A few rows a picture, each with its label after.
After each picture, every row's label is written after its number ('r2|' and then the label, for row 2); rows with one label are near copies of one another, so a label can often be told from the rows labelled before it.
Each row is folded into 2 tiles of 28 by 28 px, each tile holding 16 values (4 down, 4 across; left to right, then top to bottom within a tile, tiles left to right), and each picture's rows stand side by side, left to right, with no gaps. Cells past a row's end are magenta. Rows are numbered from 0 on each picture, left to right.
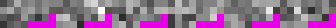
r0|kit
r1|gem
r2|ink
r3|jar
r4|gem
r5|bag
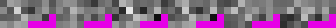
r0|bag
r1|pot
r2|bag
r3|bag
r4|kit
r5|kit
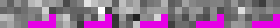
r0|gem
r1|gem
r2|jar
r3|kit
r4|pot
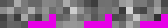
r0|kit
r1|pot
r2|bag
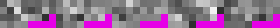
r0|bag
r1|jar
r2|ink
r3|gem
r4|kit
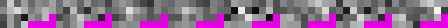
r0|jar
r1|bag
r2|pot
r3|pot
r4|bag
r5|gem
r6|bag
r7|gem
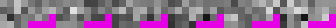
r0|ink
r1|pot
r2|kit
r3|kit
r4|gem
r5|jar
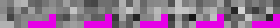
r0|ink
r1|pot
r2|jar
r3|jar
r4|bag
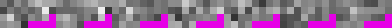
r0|gem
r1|gem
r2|pot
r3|ink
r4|ink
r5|kit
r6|pot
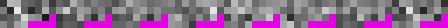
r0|bag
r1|kit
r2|kit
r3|gem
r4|jar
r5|ink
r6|kit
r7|bag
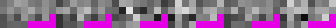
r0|kit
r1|kit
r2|bag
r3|jar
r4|kit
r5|jar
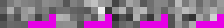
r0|kit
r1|gem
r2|kit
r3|jar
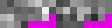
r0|gem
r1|kit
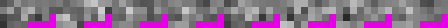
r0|kit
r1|gem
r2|pot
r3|pot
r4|kit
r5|ink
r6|ink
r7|pot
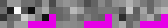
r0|bag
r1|pot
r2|ink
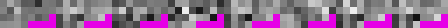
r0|pot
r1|jar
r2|kit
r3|bag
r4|jar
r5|gem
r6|jar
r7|jar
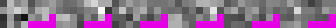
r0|jar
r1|gem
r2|kit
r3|gem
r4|kit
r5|pot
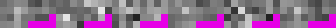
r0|pot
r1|gem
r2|jar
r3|pot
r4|bag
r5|pot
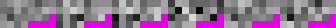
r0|ink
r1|jar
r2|jar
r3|bag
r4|ink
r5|ink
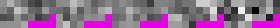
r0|pot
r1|ink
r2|pot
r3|gem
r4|bag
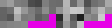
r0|pot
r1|jar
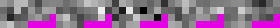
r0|ink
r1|gem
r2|bag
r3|ink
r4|pot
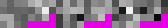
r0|gem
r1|jar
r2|bag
